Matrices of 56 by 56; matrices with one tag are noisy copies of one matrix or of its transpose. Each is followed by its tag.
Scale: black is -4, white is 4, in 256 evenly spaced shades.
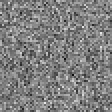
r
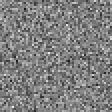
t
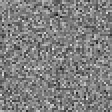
t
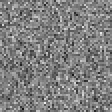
r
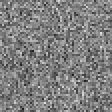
r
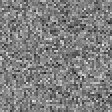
r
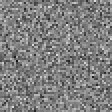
t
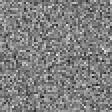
t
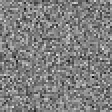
t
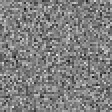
t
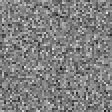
t
